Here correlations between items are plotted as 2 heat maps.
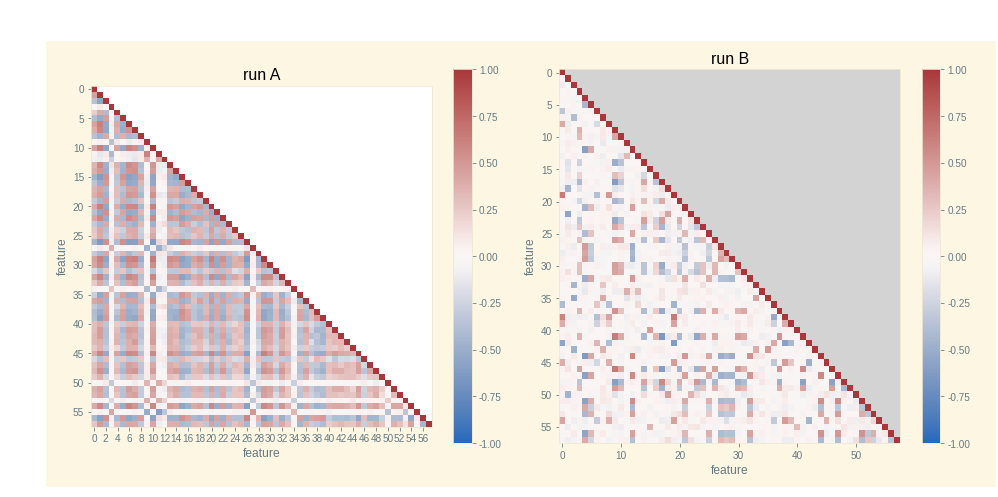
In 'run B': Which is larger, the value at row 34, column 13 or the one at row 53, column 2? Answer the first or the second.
the first
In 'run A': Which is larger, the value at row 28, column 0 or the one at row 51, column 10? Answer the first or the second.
the second
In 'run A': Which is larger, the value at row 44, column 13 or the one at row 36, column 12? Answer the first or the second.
the first
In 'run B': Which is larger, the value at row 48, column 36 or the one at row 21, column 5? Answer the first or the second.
the second
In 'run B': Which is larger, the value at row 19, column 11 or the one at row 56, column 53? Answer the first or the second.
the second
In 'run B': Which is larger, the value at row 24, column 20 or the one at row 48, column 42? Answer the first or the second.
the second
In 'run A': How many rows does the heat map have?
58
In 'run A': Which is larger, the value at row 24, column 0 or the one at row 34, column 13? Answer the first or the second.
the first
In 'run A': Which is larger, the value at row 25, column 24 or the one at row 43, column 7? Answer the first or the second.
the second
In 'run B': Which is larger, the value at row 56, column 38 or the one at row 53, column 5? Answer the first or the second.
the second
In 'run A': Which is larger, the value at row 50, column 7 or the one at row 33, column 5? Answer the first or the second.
the first
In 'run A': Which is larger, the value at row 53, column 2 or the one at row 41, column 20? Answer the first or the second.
the second
